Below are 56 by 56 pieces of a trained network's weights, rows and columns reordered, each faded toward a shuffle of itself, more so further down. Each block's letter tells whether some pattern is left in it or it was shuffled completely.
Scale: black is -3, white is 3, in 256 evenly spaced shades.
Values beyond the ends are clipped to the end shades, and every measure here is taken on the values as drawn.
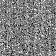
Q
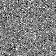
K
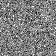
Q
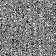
Q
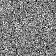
K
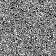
K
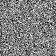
K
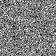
K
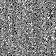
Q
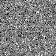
K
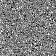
K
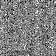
Q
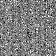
Q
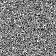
K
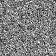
K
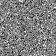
K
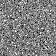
K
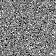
K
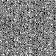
Q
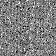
Q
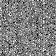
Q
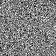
K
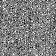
Q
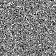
K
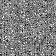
Q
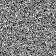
K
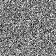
K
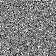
K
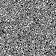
K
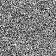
Q
